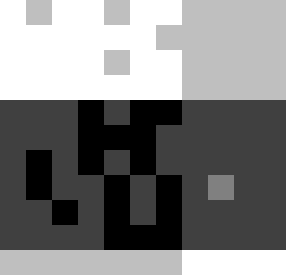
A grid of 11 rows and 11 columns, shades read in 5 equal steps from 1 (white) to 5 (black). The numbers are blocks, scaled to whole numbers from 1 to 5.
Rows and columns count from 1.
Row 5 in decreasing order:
5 5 5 4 4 4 4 4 4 4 4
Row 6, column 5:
5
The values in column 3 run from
1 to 5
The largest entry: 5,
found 18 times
